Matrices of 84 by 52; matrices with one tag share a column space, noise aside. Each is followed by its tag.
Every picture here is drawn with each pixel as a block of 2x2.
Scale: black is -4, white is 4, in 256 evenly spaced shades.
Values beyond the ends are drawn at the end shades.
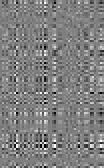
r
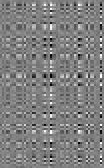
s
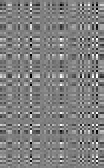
s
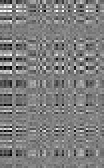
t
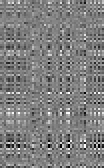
r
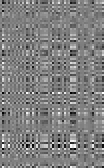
r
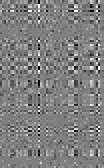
t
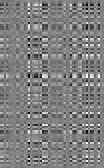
s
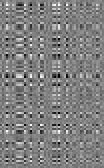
s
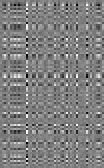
s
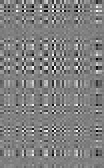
t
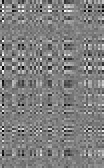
t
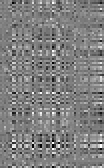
r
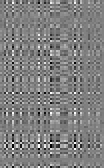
r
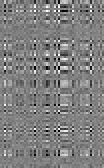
t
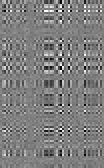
t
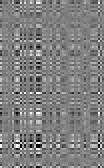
r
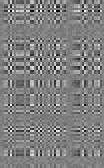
t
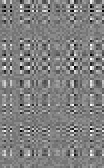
t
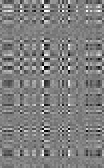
t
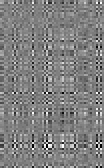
r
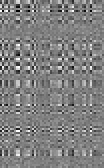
t
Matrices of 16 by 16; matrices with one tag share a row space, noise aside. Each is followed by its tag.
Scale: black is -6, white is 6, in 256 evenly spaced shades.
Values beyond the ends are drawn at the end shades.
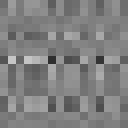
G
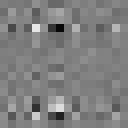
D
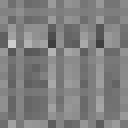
G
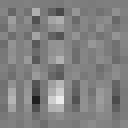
D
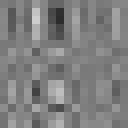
D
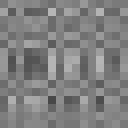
G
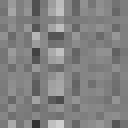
D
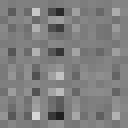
D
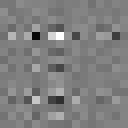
D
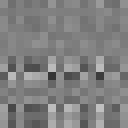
G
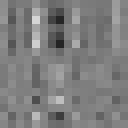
D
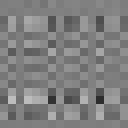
G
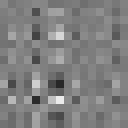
D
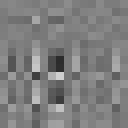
D
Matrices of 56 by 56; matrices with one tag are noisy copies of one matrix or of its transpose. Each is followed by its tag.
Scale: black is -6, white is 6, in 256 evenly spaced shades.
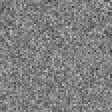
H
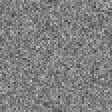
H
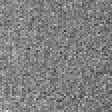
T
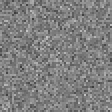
H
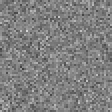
H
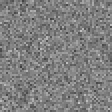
H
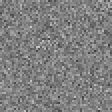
H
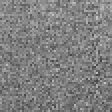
T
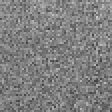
T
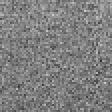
T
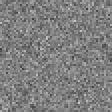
H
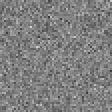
H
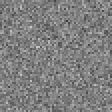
H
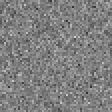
H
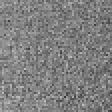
T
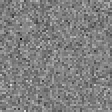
H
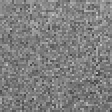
T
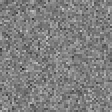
H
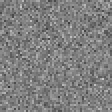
H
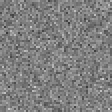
H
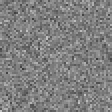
H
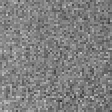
T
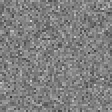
H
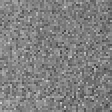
T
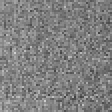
T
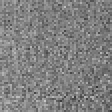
T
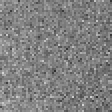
T
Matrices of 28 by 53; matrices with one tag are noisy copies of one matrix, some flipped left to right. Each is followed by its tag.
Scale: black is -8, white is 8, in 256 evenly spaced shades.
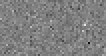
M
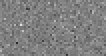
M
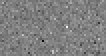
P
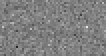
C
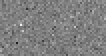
M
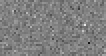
M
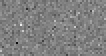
M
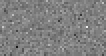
C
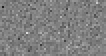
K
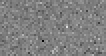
P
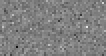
C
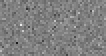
M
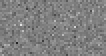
M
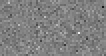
K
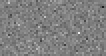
K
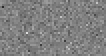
K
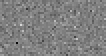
M
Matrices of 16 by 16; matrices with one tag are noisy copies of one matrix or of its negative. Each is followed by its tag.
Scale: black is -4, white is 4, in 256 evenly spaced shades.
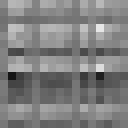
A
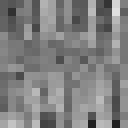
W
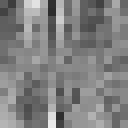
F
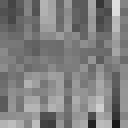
W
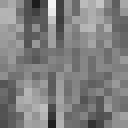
F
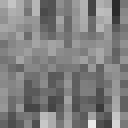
W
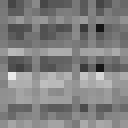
A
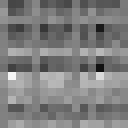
A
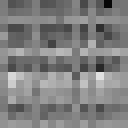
A
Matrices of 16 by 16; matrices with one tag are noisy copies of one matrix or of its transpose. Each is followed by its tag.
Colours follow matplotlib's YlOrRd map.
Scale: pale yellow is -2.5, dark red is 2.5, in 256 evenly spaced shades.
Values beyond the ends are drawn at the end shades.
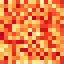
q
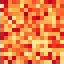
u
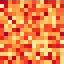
u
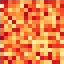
u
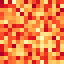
u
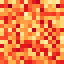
q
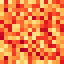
q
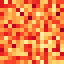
u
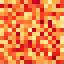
q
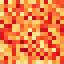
q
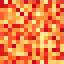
u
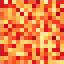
u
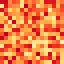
u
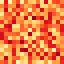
q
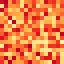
u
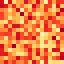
u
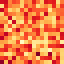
u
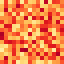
q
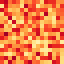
u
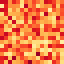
u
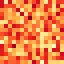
u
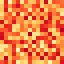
q
